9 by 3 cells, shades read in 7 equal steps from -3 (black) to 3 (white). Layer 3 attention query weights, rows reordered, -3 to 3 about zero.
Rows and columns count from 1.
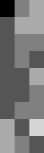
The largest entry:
2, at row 8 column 3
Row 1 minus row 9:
-4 0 2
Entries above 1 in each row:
0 0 0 0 0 0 0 1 0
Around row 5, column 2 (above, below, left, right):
0 -1 -1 1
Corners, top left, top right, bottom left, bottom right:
-3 1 1 -1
